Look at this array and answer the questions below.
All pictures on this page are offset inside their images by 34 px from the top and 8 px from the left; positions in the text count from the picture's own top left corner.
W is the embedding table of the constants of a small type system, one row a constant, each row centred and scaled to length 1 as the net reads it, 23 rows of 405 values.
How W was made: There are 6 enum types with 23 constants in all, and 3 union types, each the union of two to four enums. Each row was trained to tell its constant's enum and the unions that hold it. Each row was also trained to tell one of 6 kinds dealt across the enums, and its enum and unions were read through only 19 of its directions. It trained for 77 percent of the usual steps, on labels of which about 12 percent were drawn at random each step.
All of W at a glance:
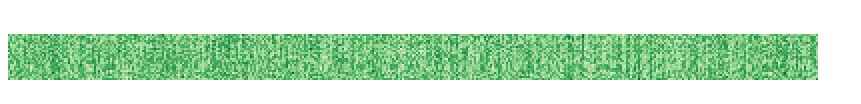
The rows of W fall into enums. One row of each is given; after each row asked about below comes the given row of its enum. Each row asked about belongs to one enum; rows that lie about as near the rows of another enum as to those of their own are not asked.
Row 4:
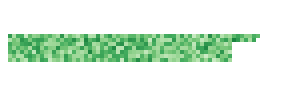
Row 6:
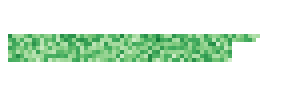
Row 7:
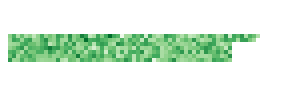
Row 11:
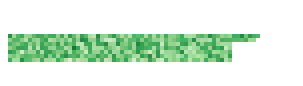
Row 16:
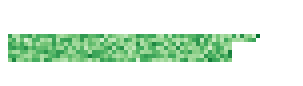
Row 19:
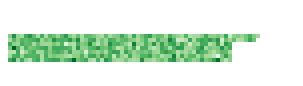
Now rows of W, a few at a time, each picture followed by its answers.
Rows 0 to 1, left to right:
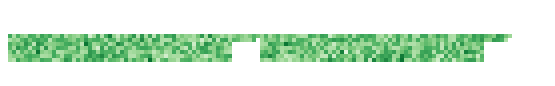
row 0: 4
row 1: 7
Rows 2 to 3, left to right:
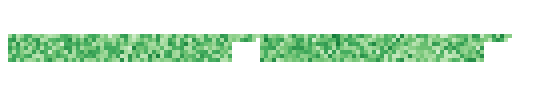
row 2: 19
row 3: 7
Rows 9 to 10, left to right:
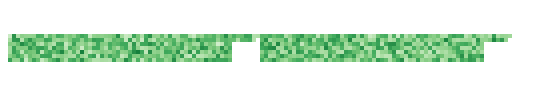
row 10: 16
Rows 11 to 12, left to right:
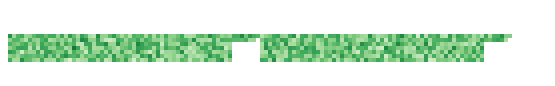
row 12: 7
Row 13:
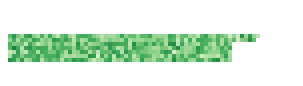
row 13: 19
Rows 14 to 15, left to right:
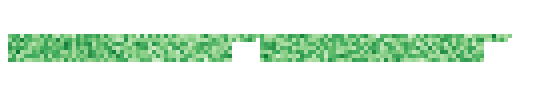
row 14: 19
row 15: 16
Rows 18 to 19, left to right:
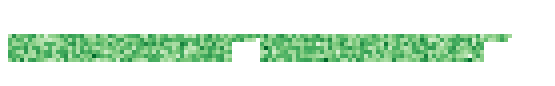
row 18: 11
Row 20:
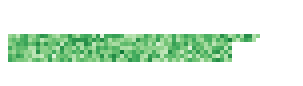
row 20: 7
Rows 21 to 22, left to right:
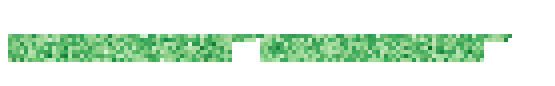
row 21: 11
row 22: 4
